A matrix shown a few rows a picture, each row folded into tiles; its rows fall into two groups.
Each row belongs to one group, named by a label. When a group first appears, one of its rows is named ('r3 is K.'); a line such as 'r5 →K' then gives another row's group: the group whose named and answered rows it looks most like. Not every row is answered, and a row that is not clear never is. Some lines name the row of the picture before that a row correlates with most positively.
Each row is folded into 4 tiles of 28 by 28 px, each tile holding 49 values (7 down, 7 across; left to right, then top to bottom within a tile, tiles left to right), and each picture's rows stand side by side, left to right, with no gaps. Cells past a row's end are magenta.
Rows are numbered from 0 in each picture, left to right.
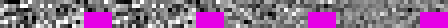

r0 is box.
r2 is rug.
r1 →box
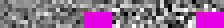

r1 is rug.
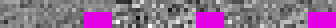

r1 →box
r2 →box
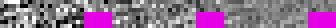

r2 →box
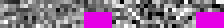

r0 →box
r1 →rug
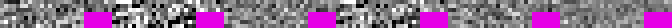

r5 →box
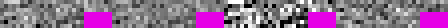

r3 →rug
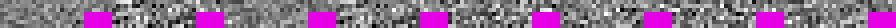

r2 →box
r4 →rug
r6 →rug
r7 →box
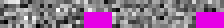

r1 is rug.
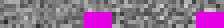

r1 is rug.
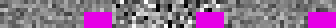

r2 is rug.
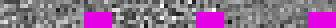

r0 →box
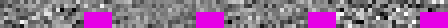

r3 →rug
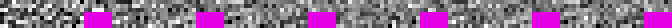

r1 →box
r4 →box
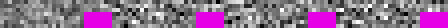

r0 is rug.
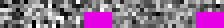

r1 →rug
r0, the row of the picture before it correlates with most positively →0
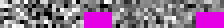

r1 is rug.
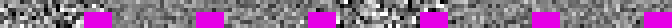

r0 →rug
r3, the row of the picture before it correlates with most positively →1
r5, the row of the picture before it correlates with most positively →1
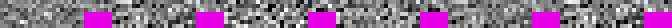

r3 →rug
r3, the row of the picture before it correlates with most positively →2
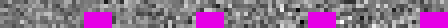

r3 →box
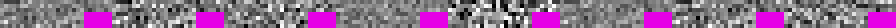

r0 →box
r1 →box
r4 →rug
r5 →box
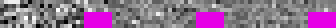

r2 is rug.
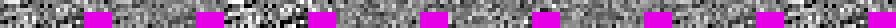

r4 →rug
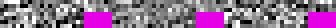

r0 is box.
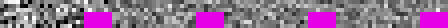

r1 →rug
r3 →rug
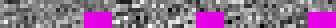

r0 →box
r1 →box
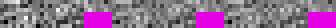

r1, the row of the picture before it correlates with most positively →2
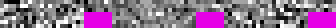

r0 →box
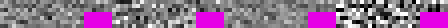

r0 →rug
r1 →box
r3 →rug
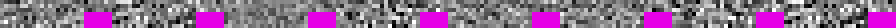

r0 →box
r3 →rug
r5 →rug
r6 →rug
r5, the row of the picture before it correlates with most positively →0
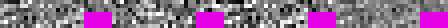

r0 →box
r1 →rug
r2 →box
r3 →box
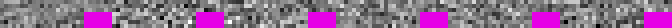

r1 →rug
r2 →box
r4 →rug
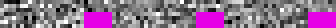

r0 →box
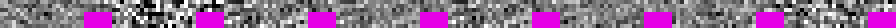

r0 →rug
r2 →box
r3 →box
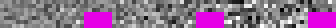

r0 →rug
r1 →rug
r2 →box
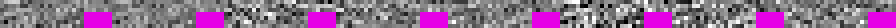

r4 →box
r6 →box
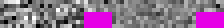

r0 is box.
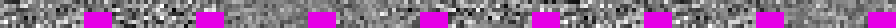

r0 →box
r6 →box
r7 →rug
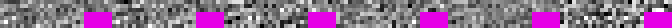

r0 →box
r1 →box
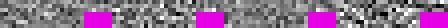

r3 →rug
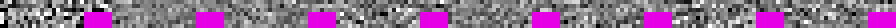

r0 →rug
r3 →rug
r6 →box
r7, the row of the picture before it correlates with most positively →0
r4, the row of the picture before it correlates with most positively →2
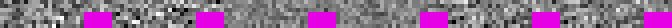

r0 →rug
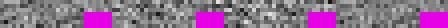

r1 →rug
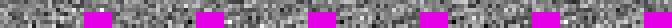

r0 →rug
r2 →box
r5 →box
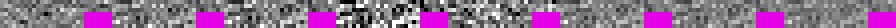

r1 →box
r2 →box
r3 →box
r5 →box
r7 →box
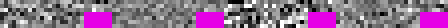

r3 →rug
